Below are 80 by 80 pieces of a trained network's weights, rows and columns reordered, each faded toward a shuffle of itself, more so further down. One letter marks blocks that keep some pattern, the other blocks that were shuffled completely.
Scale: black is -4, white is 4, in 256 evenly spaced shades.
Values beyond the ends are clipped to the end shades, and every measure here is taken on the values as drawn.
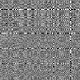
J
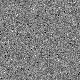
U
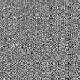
J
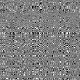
J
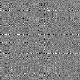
J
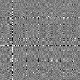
J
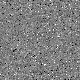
U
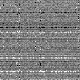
J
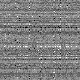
J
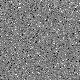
U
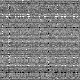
J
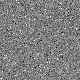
U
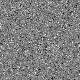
U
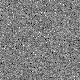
U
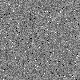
U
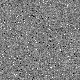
U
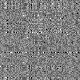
J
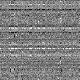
J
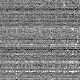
J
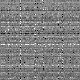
J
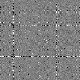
J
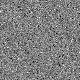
U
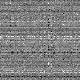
J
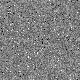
U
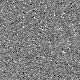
U
